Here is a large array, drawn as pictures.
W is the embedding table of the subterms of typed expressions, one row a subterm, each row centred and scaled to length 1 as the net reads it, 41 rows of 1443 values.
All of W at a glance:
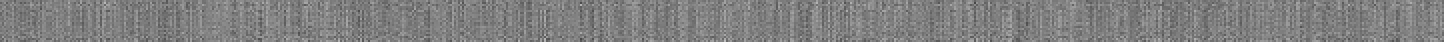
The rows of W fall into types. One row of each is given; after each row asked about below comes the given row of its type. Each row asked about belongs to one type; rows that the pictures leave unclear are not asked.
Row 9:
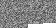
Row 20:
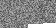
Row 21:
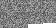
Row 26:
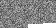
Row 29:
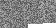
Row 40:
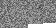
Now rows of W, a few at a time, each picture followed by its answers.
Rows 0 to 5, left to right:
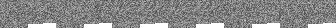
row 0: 9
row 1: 20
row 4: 21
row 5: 21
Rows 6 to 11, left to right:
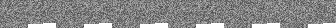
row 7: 9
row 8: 26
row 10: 29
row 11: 20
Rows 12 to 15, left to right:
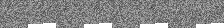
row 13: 40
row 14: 40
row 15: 26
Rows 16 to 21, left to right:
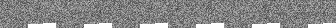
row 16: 29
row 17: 20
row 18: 29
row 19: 40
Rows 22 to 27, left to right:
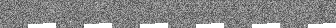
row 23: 29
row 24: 29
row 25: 21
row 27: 20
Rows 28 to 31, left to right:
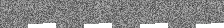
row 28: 26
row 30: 40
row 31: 26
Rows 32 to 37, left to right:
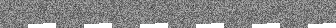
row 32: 20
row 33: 21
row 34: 40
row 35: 21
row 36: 26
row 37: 26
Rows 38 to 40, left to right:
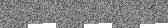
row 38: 29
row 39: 29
